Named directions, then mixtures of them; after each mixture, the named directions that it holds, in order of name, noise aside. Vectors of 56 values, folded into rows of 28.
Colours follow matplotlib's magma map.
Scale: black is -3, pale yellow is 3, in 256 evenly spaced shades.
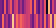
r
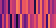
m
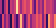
m, r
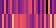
r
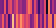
r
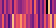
r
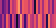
m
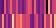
r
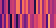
m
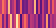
m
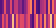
r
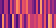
m, r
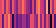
r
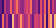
m, r
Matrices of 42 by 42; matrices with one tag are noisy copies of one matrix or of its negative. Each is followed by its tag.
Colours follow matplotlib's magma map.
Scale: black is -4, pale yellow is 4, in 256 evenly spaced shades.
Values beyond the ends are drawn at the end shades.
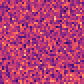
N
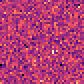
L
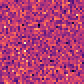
N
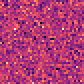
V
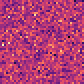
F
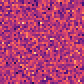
V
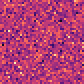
F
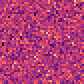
F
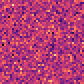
F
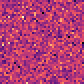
F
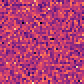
V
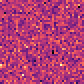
L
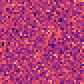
F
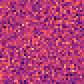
N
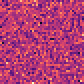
V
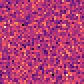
N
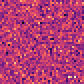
V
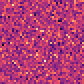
F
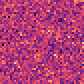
F
